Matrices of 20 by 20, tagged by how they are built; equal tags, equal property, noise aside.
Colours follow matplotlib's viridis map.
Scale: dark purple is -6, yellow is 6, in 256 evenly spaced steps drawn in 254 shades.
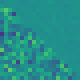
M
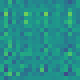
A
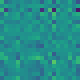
A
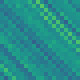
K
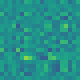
A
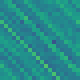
K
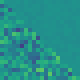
M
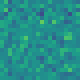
A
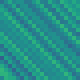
K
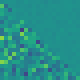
M
